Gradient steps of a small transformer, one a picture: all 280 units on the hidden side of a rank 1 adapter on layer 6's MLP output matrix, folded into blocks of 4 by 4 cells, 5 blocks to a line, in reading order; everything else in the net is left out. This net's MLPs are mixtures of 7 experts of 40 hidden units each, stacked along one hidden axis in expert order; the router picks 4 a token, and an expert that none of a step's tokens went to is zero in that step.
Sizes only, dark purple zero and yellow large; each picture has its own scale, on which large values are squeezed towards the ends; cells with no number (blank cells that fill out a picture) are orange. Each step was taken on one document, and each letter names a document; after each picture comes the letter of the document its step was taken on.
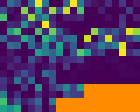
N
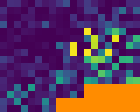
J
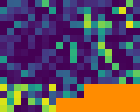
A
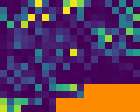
N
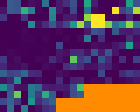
A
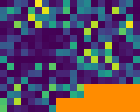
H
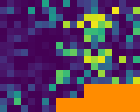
J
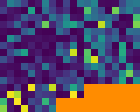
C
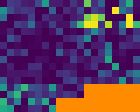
A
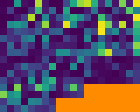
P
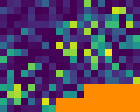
J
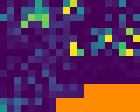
N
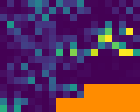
N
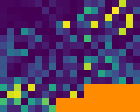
C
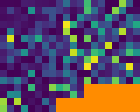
H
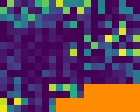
H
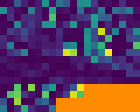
C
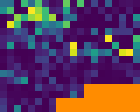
N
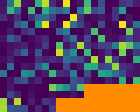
H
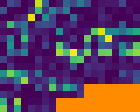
P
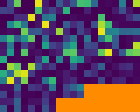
P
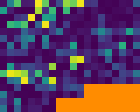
P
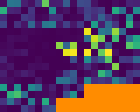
J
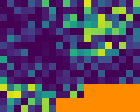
A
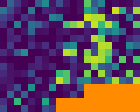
J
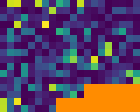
C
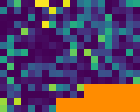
C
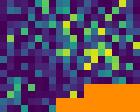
H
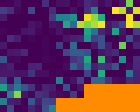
A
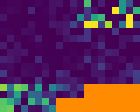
A
